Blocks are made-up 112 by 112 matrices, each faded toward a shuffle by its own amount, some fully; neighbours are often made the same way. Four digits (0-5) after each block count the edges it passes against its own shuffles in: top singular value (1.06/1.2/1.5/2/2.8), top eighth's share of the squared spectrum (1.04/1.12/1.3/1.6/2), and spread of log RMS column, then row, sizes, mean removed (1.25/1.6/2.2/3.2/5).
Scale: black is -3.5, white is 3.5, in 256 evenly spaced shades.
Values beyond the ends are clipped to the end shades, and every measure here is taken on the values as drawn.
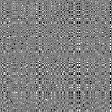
5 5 4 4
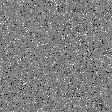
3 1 0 0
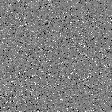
3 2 0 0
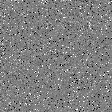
2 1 0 0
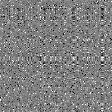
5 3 2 2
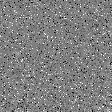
3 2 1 0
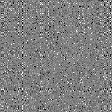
5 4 3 2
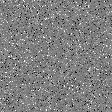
0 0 0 0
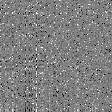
4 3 2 1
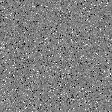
3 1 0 0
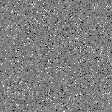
3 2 1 0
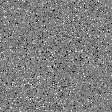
0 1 0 1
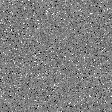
1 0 0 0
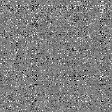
2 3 3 3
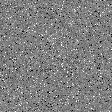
0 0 0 0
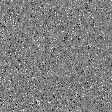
0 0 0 0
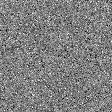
2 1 0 0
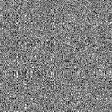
4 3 2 2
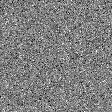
2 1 0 0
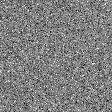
0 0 0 0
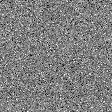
0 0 0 0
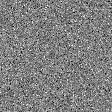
0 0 0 0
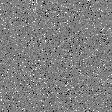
3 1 0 0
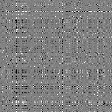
5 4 3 3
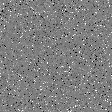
0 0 0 0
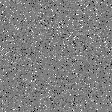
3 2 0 0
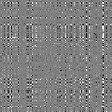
5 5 4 4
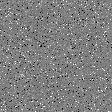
2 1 0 0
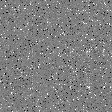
3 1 0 0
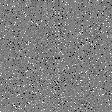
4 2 1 0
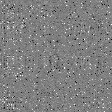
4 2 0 1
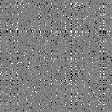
5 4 3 2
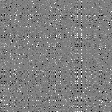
5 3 2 2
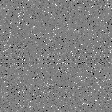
4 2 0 1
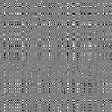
5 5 4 4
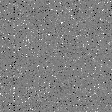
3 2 0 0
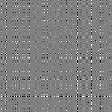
5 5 4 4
